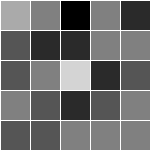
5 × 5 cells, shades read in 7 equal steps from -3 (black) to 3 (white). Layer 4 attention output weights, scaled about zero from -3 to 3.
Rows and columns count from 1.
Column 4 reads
0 0 -2 -1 0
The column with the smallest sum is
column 3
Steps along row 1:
down down up down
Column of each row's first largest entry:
1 4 3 1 3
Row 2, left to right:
-1 -2 -2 0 0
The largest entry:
2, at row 3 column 3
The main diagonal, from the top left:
1 -2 2 -1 0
